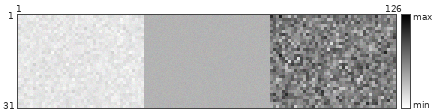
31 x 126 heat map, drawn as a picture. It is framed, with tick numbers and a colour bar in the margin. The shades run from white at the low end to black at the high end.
The table splits into one row of 3 panels. Panel 1,1: very low, fine-grained, faint in contrast. Panel 1,2: low, flat. Panel 1,3: middling, fine-grained, strong in contrast.
